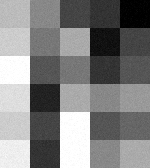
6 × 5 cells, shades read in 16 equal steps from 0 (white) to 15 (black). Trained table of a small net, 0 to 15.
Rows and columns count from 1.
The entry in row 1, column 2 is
7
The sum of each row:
49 41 40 33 33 25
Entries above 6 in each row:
4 3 4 2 3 2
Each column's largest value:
4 13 11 14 15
